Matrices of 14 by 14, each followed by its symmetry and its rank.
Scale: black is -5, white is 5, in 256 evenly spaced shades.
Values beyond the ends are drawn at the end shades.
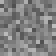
neither, full rank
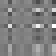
neither, rank one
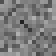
symmetric, full rank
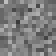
neither, full rank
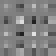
symmetric, rank one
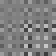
symmetric, rank one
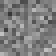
neither, full rank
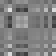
symmetric, rank one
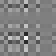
neither, rank one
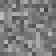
neither, full rank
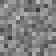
symmetric, full rank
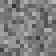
neither, full rank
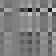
neither, rank one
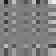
neither, rank one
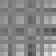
symmetric, rank one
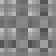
symmetric, rank one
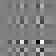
neither, rank one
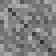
symmetric, full rank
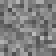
neither, full rank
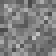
symmetric, full rank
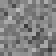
symmetric, full rank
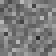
symmetric, full rank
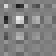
symmetric, rank one
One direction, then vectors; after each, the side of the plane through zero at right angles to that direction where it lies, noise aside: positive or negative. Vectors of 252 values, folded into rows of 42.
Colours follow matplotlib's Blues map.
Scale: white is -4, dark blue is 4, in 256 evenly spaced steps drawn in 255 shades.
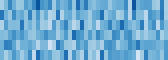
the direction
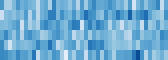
negative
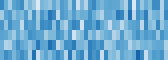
negative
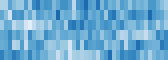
positive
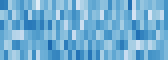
negative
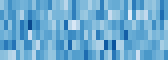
positive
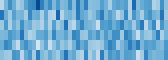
positive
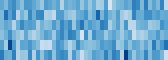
positive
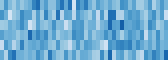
positive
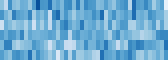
positive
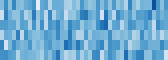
negative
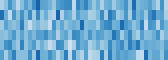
positive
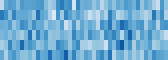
positive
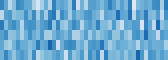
negative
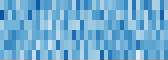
positive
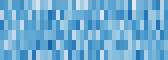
negative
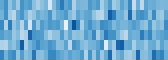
negative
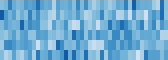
positive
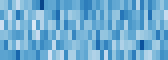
positive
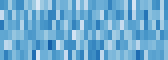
negative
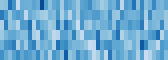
positive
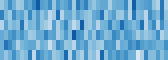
positive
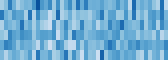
positive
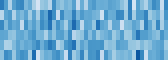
negative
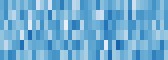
negative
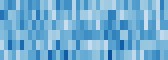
positive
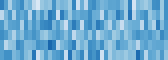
negative
